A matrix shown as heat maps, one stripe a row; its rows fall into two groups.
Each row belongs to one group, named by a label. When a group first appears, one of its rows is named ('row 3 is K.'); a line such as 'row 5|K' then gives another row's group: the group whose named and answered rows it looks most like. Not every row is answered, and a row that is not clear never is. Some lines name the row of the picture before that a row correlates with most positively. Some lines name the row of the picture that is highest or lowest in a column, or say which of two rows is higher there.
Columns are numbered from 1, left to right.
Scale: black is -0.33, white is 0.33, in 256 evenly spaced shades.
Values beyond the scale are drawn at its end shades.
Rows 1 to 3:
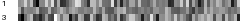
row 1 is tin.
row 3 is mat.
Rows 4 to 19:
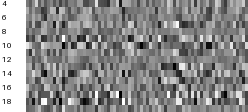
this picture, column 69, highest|10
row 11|mat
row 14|tin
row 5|tin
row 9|mat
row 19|mat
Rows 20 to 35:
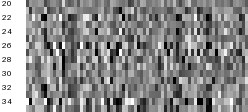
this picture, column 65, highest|33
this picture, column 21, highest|22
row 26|mat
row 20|mat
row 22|tin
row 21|mat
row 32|tin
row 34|mat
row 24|tin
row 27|tin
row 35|mat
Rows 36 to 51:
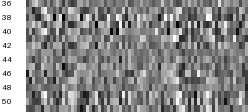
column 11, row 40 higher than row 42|Yes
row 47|mat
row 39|tin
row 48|mat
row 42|tin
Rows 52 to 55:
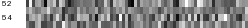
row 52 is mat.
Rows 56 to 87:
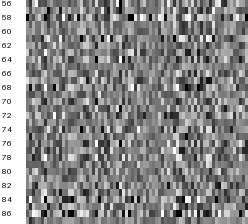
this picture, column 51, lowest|86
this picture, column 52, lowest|86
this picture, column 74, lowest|58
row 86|tin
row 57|mat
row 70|tin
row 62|tin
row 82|tin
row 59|mat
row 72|mat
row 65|mat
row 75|mat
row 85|mat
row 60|mat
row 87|mat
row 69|mat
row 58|mat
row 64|tin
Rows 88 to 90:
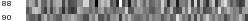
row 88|tin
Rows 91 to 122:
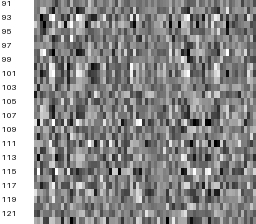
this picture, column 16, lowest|98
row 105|mat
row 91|mat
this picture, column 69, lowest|104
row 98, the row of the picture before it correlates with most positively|89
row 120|mat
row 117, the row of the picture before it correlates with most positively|90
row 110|mat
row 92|tin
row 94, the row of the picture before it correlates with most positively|90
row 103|mat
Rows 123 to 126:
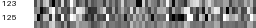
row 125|mat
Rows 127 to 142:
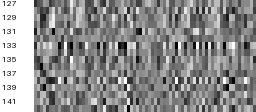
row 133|tin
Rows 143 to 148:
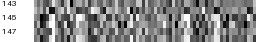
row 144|tin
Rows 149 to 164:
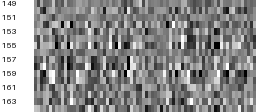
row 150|tin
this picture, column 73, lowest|152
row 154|mat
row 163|mat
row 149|mat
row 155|mat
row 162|mat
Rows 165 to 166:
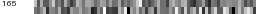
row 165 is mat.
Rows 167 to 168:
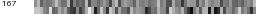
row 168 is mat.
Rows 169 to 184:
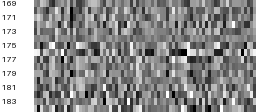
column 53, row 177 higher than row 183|No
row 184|mat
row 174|tin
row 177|mat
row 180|mat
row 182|mat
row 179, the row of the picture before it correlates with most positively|168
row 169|tin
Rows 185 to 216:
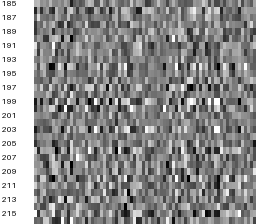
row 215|mat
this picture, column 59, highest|199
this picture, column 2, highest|187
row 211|mat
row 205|mat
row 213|tin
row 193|mat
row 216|mat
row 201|mat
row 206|mat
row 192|mat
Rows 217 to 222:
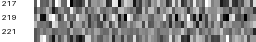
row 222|tin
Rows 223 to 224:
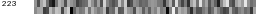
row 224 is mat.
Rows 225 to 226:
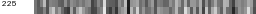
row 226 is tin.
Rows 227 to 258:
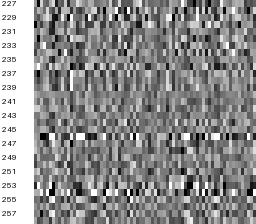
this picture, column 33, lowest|254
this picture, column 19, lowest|246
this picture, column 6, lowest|254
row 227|mat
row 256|tin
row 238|mat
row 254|tin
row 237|mat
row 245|tin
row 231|tin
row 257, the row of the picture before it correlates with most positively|226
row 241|mat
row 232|mat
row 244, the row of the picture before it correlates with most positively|226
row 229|mat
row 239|mat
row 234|tin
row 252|mat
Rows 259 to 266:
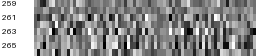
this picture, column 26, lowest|261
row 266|mat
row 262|tin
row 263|mat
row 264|tin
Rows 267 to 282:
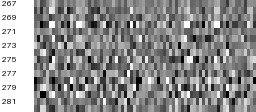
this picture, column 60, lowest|279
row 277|tin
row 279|tin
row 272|mat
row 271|mat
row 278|mat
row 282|tin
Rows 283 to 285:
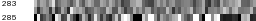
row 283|mat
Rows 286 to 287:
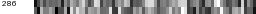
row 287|mat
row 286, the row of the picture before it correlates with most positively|285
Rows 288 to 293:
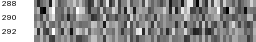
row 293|tin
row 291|tin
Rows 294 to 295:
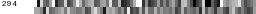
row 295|tin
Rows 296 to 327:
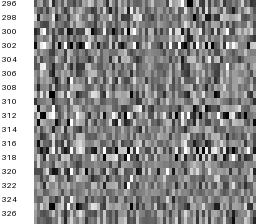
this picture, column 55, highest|302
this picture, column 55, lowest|317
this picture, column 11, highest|302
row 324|mat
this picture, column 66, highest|312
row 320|mat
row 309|tin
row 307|mat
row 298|mat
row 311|mat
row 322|tin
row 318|tin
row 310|mat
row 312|tin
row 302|tin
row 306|tin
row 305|tin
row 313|mat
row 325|tin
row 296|mat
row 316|mat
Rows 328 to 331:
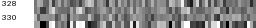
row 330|mat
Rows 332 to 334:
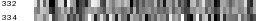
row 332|tin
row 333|tin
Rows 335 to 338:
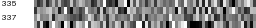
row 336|tin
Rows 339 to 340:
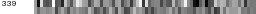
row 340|mat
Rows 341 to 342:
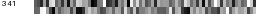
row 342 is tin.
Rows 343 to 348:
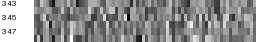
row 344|mat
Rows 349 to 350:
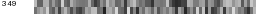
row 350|tin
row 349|mat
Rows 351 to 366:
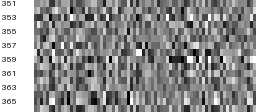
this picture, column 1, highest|358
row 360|tin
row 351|tin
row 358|mat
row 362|tin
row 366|tin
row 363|tin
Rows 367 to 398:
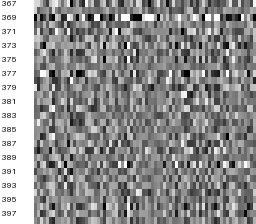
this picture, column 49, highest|369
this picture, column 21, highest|369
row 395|tin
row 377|tin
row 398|tin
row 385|tin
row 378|mat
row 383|tin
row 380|mat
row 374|tin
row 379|mat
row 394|mat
